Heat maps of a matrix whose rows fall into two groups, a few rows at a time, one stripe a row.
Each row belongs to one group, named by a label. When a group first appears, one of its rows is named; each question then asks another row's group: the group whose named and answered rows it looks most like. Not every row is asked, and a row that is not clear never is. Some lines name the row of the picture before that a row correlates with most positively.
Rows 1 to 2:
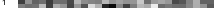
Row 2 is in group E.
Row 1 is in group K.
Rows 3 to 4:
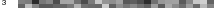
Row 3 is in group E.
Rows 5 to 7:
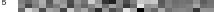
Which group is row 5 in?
E
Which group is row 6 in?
E
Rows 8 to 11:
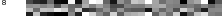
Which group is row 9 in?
E
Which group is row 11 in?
K
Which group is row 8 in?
K
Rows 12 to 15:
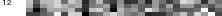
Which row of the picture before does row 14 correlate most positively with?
8
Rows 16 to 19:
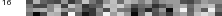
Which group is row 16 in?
K
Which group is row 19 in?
E
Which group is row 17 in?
E
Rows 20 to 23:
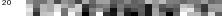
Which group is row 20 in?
E
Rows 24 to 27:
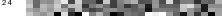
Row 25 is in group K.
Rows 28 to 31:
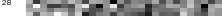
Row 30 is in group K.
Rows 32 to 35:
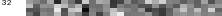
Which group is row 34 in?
E
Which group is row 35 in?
E
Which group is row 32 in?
E
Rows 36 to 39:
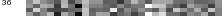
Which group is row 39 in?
E
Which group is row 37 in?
E
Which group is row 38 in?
K
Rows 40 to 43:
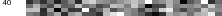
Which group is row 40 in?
K
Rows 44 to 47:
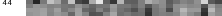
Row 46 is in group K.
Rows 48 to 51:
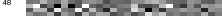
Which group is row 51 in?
E
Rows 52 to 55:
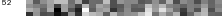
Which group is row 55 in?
K
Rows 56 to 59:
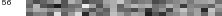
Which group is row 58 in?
K
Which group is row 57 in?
K
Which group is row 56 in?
E
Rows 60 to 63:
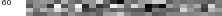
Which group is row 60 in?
E
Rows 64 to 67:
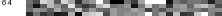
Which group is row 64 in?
E
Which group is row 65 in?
E
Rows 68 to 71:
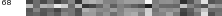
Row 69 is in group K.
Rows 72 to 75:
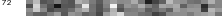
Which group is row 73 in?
K
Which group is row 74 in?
K
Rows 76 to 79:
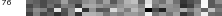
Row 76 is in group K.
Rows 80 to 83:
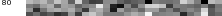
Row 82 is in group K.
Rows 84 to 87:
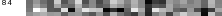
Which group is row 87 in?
K
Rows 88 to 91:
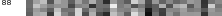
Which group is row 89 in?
K
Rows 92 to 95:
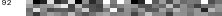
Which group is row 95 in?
E
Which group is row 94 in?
K
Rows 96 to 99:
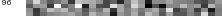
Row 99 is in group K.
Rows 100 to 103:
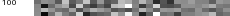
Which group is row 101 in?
E
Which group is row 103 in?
E
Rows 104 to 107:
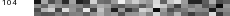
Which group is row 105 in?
E
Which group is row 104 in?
K
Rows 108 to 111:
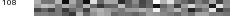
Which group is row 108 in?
E
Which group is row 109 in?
K
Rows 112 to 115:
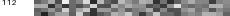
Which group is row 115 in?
E
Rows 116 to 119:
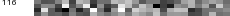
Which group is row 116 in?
E
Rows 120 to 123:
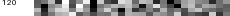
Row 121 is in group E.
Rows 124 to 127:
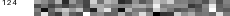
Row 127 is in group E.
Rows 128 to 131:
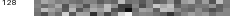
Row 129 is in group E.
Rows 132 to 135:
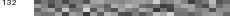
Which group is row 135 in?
E
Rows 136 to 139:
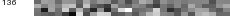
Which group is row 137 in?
K
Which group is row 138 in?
E
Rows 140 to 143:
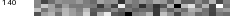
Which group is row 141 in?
K
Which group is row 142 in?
K
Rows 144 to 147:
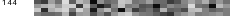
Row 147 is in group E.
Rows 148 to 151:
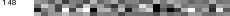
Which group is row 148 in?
E
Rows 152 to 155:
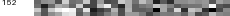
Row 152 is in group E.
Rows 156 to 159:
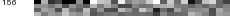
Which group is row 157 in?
E
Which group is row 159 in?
K
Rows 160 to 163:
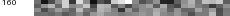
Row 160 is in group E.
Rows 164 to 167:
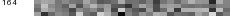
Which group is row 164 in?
K
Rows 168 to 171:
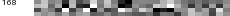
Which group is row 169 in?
E
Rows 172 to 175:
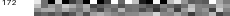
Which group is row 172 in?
E
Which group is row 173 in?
K
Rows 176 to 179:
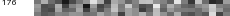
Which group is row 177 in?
E
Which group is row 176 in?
K
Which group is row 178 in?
E
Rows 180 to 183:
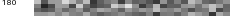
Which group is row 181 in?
E
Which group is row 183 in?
K
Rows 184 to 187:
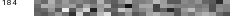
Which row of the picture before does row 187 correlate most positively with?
182
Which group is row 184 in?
E
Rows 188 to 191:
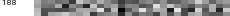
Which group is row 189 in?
E
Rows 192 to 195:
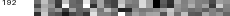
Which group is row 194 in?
E
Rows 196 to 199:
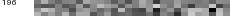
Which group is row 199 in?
K
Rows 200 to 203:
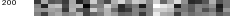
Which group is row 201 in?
E
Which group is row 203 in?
E
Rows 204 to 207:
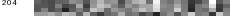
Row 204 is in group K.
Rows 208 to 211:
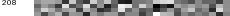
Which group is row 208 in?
E
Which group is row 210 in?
K
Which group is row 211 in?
E
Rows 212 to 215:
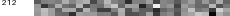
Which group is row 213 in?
E
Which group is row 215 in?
K
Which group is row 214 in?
K
